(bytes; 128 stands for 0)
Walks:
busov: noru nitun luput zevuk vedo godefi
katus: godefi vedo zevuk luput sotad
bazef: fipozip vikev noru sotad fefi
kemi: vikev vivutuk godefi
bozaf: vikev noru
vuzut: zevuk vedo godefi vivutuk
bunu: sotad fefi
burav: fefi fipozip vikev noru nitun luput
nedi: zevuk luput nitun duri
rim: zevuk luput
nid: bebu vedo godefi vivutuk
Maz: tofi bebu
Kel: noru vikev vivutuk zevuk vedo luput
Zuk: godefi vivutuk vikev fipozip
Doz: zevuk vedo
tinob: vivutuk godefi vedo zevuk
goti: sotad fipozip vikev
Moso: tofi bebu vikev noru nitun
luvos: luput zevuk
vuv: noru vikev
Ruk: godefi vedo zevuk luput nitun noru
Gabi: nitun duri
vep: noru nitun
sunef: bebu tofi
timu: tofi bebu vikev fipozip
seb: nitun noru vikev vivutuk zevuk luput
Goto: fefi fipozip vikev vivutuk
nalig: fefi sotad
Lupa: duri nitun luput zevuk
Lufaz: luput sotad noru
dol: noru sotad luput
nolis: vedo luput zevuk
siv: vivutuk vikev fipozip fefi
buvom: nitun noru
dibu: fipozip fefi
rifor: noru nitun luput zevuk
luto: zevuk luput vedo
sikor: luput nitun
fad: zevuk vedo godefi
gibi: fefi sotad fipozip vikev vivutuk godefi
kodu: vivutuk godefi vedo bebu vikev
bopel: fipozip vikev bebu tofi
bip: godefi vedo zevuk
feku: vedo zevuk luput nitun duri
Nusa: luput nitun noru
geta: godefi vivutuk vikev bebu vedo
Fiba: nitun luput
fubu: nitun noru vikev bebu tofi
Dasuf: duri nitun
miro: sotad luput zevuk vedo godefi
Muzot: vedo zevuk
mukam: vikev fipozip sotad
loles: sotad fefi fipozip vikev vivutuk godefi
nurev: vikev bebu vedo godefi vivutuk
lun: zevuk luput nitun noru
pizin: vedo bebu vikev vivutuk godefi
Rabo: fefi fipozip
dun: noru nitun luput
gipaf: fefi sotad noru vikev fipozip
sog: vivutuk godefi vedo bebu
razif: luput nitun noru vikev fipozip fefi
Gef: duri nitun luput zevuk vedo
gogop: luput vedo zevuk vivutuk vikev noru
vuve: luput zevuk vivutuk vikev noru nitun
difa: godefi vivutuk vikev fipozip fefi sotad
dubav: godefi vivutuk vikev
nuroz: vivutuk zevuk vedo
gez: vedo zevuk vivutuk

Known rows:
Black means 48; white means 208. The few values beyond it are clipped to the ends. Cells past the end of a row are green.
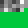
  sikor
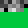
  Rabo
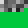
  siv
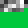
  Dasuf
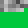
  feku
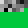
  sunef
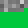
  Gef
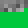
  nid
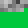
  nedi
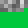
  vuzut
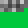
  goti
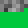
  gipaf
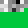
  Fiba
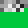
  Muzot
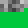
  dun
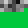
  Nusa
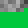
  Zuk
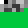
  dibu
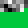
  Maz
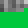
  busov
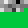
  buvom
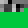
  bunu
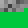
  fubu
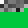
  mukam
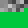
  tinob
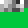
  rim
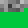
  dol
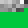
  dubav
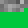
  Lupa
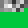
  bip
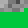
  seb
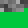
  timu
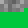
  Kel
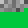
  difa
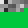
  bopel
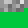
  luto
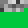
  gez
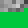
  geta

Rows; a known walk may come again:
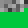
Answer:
sog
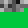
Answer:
Nusa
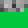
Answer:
fad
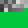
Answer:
vep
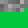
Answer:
Lupa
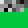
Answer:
sunef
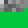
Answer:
bazef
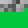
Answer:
lun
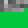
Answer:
miro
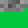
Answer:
gogop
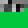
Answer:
bunu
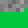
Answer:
vuve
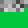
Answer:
nolis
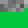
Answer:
rifor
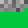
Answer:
difa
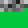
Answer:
Lufaz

